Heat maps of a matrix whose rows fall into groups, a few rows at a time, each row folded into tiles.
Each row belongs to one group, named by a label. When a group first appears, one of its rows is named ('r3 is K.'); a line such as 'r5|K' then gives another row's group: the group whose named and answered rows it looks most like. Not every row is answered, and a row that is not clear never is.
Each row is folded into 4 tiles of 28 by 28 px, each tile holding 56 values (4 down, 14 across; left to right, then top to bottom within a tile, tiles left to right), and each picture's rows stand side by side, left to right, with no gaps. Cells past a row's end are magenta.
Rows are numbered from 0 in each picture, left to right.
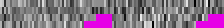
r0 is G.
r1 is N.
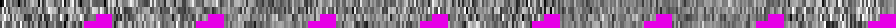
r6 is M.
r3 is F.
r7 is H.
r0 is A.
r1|G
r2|F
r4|M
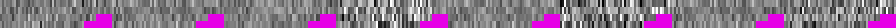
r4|G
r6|G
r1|G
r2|M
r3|H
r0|N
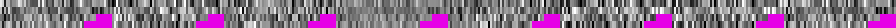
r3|G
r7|G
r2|M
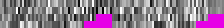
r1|H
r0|M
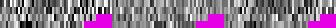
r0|F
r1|H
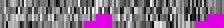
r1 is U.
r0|F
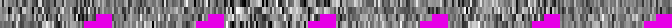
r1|N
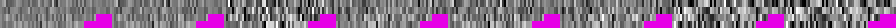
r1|U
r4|U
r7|A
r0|U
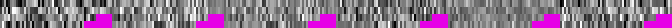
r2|H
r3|U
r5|A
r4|G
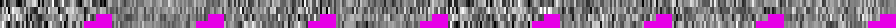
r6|G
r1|M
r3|F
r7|H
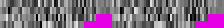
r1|U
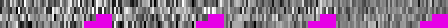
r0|F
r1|A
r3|N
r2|F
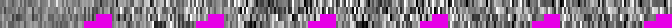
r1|H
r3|F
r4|A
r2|F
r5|A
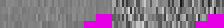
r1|M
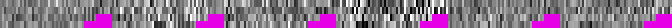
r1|H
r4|N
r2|G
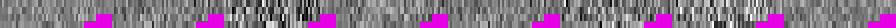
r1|N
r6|H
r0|H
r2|U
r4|N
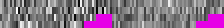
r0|M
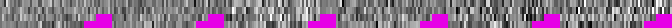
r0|H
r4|U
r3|U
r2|H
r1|N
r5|F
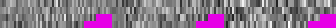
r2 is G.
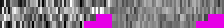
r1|M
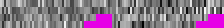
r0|G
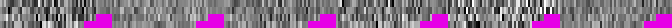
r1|H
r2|U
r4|F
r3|U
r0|U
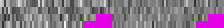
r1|N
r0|G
